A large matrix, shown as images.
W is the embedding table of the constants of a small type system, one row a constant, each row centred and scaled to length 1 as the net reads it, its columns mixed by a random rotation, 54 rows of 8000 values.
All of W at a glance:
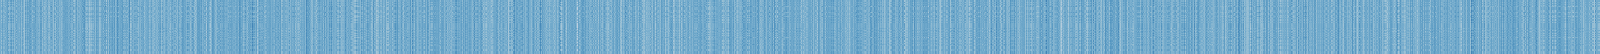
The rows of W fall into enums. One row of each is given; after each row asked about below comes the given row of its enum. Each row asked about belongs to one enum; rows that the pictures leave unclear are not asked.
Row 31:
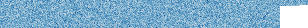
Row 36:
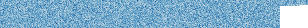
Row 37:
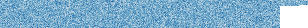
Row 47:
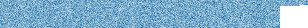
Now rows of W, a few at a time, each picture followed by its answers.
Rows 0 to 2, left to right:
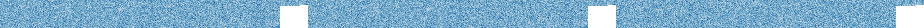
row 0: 47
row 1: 47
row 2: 36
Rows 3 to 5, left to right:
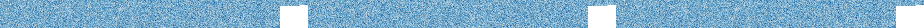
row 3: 47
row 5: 47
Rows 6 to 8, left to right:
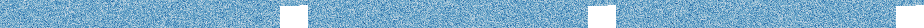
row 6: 37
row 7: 36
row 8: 36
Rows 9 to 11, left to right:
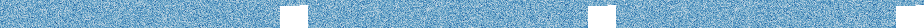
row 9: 36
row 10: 47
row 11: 47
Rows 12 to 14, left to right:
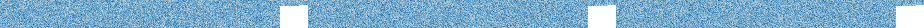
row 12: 37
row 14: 36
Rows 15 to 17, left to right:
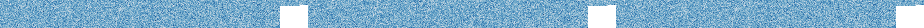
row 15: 47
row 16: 37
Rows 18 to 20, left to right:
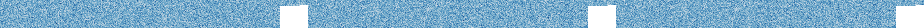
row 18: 36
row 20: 47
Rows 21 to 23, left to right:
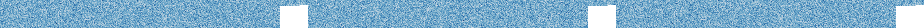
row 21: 36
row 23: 36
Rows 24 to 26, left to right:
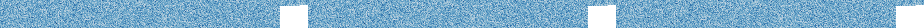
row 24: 36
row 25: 36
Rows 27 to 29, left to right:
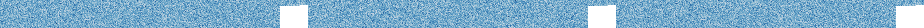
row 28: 31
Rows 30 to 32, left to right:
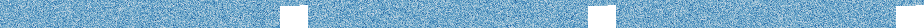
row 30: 47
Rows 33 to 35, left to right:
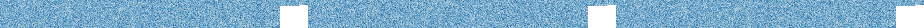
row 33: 47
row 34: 36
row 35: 47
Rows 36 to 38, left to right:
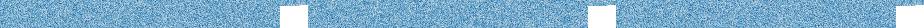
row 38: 36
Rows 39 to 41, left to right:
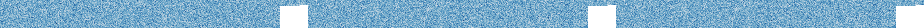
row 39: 36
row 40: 47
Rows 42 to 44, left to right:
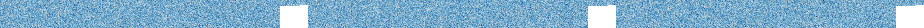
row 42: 36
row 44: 31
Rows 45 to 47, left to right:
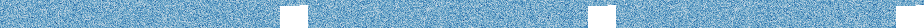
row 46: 47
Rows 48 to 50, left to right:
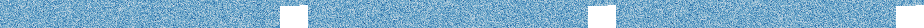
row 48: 47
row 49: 36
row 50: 36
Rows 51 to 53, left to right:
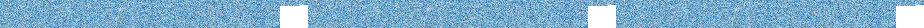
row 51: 47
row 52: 47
